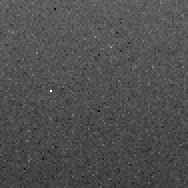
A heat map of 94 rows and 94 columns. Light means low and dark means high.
A few values lie far out on both sides of the bulk. Overall the values sit about 70% of the way up the scale. The field climbs toward the bottom. No regular stripes run through it. Fine speckle covers the field.
